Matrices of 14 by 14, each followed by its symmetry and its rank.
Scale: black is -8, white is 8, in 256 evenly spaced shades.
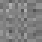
neither, rank two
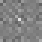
symmetric, rank three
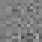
neither, rank three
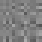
antisymmetric, rank two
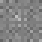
symmetric, rank three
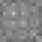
symmetric, rank three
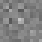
symmetric, rank three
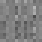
neither, rank two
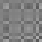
symmetric, rank one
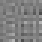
antisymmetric, rank two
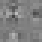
antisymmetric, rank two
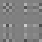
symmetric, rank one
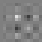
symmetric, rank one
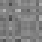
antisymmetric, rank two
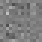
neither, rank three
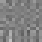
neither, rank three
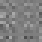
neither, rank two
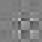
symmetric, rank one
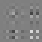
symmetric, rank one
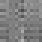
neither, rank two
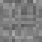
neither, rank three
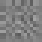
antisymmetric, rank two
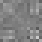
symmetric, rank three
